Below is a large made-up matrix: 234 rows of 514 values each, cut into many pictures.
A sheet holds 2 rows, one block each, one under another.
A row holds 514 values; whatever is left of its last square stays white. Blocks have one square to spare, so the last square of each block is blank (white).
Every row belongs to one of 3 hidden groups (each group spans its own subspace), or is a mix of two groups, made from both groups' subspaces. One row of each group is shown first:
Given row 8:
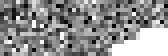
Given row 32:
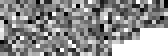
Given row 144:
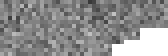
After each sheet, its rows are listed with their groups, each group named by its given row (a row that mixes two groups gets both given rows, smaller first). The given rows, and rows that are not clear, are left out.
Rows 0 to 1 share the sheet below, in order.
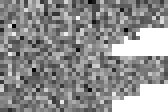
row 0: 32 and 144
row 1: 144
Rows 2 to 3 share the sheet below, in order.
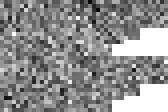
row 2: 144
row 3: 8
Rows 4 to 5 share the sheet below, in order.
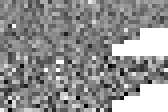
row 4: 32 and 144
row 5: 32
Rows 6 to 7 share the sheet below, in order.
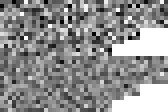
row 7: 32
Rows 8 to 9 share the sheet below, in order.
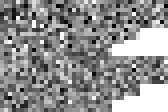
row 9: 8
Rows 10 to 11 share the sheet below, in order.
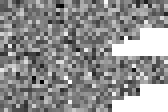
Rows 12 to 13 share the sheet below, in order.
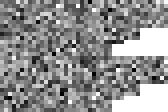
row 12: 32
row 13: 8
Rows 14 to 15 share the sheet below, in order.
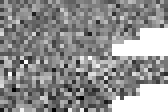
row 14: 144
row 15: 144
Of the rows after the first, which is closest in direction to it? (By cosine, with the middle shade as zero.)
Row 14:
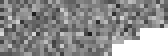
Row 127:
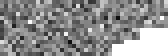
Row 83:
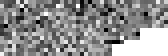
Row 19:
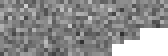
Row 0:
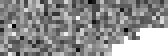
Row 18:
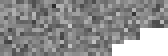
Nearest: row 19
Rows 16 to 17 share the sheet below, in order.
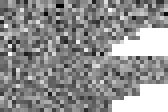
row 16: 32
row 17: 32 and 144
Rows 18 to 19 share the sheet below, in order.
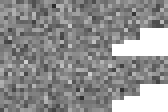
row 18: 8
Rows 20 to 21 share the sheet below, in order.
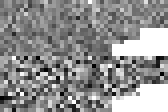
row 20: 144
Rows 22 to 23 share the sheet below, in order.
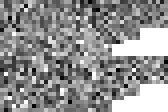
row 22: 144
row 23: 8
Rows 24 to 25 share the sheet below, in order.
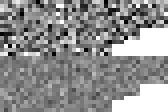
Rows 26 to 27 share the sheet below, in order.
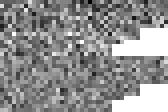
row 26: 144
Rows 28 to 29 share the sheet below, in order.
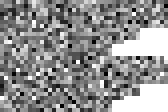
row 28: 8
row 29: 32
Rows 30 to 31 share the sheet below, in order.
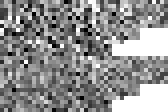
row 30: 144
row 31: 144
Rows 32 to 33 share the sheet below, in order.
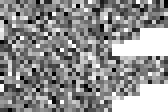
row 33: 144
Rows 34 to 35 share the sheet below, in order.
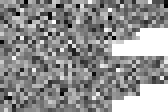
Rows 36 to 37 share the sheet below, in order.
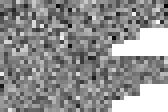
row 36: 8
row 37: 32 and 144
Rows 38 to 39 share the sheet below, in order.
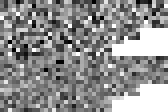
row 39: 32
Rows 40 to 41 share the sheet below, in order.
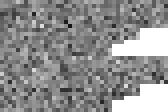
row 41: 144
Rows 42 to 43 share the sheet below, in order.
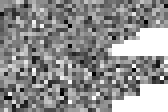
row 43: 8
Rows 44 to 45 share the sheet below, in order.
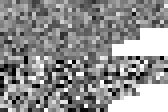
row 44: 8
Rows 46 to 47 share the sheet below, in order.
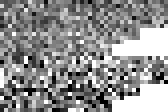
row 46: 144
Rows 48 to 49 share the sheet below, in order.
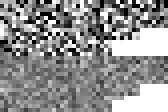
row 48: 32
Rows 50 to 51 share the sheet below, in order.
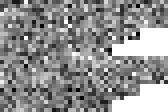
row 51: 144
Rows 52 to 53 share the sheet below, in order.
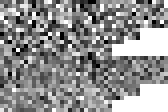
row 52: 8 and 32
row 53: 144
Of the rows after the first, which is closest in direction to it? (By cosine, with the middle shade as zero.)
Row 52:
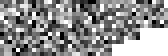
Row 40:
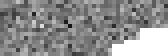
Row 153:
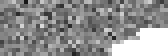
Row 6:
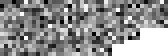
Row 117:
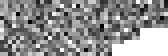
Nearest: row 6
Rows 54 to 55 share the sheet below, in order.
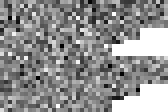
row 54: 144
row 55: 32 and 144
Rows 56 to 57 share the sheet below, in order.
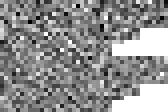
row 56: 32
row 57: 32
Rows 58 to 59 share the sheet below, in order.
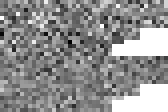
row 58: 32 and 144
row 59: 32
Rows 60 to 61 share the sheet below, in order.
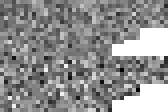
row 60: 8
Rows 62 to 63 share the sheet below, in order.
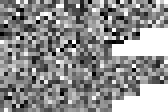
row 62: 32
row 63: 8
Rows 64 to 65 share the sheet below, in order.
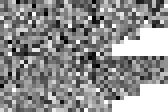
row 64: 8 and 32
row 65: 144
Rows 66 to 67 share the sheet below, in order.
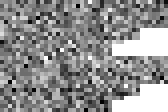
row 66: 32
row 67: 144
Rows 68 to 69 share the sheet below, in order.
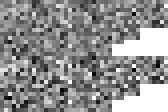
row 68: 8
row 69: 8
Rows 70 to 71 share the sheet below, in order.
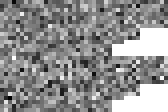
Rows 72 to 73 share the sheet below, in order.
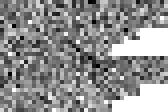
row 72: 32 and 144
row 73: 144
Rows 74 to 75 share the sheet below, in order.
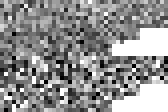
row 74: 144
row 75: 8
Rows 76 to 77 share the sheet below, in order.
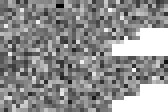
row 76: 32
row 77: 8
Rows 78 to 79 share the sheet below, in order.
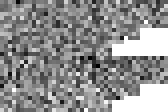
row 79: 144
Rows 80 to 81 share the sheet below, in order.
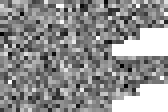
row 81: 144
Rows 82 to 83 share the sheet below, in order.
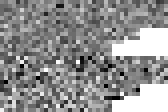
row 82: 32
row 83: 32 and 144
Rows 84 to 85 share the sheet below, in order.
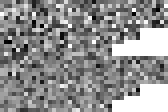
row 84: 8
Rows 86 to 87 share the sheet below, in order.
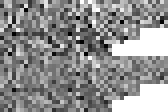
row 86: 144
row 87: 144
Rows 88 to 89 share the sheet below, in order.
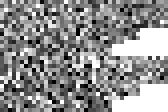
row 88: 144
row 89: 144
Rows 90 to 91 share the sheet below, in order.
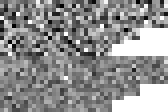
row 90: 32
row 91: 8
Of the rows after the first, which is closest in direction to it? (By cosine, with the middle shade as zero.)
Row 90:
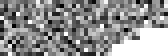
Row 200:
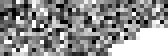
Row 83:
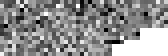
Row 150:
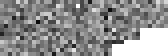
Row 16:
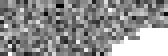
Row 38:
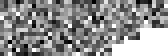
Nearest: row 16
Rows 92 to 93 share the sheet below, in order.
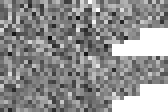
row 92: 144
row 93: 144
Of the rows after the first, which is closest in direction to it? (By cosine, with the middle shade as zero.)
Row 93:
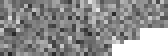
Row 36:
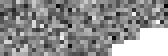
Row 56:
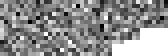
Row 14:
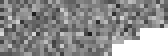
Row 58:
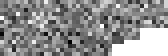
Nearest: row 14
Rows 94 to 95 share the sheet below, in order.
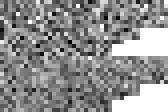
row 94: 32
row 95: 144
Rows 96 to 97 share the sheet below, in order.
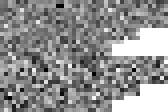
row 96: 32
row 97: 8
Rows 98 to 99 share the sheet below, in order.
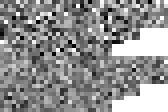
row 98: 32
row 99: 8
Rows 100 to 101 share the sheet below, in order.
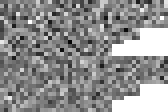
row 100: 32
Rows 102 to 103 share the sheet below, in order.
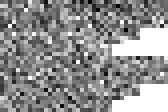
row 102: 144
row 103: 32
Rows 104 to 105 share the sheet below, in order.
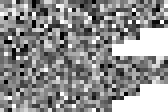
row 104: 8
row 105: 8 and 32
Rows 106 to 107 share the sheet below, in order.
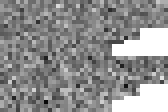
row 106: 32
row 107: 144
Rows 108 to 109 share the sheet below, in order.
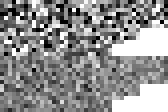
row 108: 8
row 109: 144
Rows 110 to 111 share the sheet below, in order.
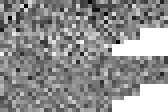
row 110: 144
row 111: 32
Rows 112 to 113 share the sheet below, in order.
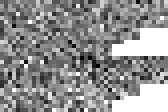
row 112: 32
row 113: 144
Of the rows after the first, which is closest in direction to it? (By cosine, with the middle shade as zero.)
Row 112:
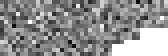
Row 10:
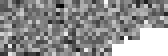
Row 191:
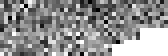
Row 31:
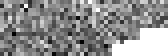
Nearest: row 10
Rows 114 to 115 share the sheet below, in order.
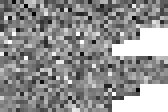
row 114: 8 and 144
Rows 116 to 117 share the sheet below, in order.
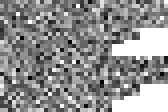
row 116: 32
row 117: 32
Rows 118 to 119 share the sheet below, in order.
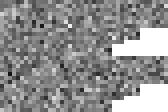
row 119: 144
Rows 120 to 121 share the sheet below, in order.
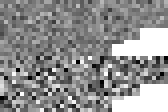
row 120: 32
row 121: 32
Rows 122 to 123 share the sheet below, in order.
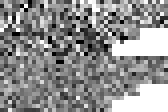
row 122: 144
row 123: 32
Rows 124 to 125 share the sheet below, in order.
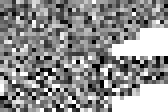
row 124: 8
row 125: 32
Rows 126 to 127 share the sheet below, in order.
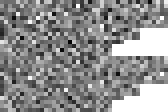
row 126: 32
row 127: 32
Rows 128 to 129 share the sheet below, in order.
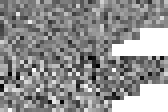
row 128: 32
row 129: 144
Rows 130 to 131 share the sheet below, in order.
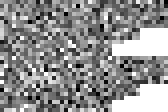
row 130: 32
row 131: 144
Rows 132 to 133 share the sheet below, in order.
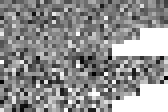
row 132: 32 and 144
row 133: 8 and 144
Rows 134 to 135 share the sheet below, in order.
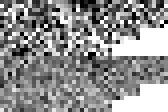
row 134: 8 and 144
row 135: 144
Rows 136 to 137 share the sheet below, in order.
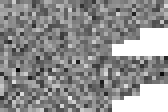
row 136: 8
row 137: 32
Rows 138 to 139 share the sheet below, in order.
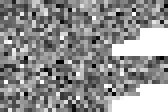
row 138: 8
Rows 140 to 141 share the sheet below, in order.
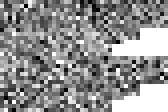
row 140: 144
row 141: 8 and 32
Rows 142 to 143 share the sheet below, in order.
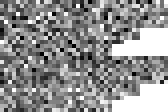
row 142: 32
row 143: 144
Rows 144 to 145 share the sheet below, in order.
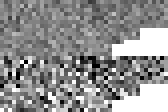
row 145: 144
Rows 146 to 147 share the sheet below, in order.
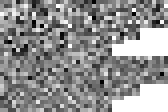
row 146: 8
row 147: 32
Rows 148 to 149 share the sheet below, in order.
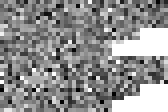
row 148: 32
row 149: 144
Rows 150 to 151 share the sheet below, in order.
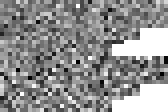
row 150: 32
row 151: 32
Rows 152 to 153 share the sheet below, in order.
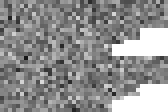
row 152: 144
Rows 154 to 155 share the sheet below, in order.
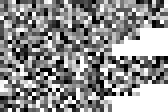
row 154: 8 and 32
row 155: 32
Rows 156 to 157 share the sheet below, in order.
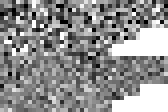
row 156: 8
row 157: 144
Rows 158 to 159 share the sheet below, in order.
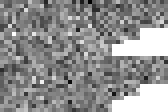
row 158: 144
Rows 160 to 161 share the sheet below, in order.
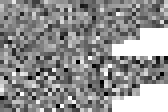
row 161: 32
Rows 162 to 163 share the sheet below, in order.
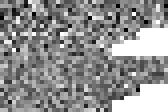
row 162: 8 and 144
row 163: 32 and 144
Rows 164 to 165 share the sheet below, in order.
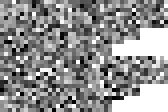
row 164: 8
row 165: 32
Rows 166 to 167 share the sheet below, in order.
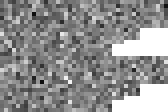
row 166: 8 and 144
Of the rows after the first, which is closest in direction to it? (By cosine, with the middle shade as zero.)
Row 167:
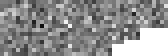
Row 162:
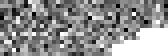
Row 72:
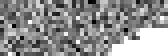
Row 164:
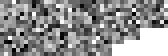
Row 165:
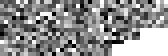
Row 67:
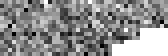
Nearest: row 164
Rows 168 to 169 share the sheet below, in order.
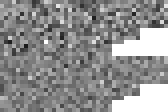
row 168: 8
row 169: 32
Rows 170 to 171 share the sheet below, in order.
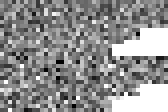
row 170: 32 and 144
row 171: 32
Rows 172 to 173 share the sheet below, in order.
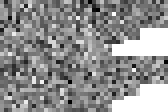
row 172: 144
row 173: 8
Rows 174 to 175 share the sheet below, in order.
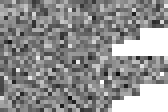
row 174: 8
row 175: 32
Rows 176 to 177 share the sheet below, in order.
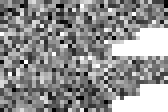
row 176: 8 and 32
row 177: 144
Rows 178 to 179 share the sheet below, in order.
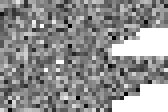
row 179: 32
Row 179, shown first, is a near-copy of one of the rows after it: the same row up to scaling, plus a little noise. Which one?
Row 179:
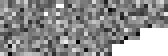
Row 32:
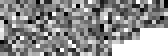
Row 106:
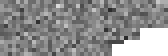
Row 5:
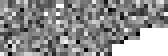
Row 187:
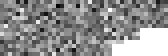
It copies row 5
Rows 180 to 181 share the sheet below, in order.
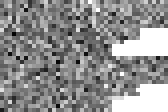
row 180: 144
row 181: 32 and 144
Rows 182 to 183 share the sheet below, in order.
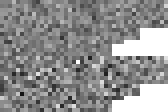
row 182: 8
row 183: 32
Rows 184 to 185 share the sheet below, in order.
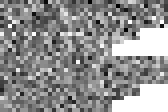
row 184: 144
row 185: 32
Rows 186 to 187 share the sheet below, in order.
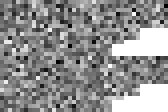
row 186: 8
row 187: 32
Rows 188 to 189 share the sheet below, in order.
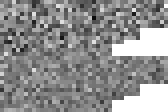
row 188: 8
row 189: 144
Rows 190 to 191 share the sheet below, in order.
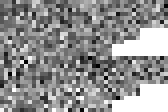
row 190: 8
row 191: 144
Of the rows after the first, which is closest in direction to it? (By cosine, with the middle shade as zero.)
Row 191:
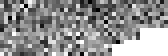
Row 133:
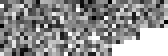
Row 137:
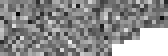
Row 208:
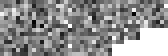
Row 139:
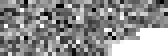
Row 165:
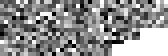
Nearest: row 133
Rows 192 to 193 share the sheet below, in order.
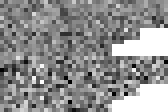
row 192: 144
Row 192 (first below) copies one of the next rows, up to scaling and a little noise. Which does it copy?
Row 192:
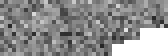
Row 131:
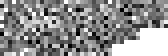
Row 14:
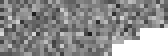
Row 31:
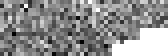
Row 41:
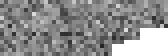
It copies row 41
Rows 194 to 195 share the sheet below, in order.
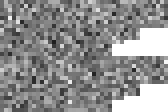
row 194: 144
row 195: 8
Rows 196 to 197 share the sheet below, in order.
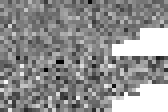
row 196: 144
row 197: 32
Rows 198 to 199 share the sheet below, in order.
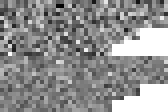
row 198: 32
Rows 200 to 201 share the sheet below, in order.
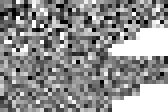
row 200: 8
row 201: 32
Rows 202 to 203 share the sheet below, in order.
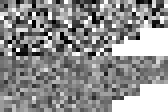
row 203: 8 and 32
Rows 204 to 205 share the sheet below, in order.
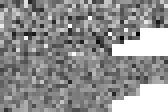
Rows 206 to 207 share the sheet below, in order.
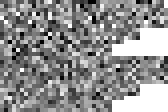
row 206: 8 and 32
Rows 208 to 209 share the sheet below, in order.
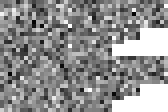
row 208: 8
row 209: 144
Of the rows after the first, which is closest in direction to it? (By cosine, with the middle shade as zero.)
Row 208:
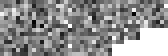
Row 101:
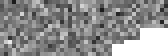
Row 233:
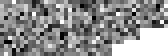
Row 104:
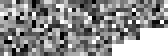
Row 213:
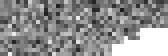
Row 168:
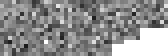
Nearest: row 104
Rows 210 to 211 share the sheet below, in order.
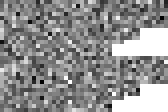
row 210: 32
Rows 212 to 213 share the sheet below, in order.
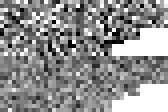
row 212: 32 and 144
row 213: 32 and 144
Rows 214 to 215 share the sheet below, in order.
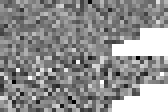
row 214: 32 and 144
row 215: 32
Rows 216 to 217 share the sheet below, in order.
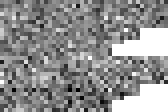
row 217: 144
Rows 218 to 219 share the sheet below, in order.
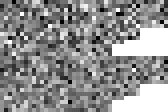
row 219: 8
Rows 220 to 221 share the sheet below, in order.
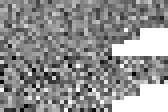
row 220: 32 and 144
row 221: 144
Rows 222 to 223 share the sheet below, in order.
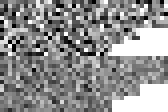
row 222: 32
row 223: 144
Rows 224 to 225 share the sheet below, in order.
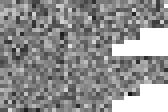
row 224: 8
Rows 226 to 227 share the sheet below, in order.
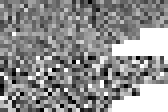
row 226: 144
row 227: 32
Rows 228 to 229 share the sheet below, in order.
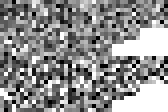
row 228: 8
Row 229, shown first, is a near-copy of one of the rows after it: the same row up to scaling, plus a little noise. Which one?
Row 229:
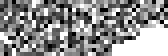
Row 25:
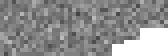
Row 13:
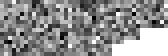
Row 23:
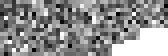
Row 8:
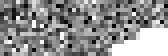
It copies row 25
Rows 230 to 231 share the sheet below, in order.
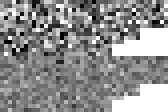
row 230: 8
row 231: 32
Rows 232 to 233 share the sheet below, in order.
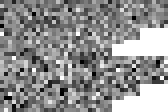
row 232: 144
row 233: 8
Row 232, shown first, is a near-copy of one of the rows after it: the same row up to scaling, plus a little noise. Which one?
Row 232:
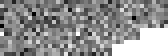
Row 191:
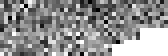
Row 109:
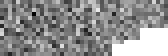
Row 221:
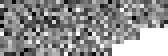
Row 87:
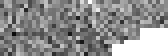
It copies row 221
